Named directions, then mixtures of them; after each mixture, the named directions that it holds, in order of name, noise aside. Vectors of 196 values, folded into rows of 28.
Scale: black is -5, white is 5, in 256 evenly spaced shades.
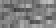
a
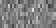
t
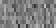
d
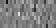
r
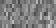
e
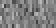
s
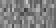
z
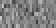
s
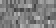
a, d, r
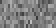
a, e, t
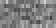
a, r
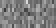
z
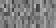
r, s, z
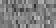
a, d, r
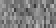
d, z
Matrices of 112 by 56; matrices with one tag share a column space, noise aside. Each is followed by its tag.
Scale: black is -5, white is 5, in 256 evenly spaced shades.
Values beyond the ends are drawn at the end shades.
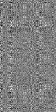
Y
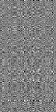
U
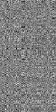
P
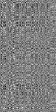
Y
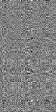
U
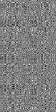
Y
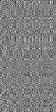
P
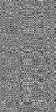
U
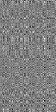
P
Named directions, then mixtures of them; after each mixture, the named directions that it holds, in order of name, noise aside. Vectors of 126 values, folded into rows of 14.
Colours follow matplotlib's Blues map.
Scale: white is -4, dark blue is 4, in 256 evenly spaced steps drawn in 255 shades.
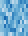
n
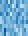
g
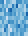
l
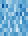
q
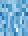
g, n, q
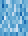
n, q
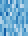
g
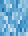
l, n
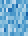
l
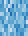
g, l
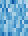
l, n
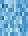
l, q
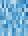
l, n, q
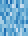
g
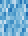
l, n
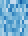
l, n
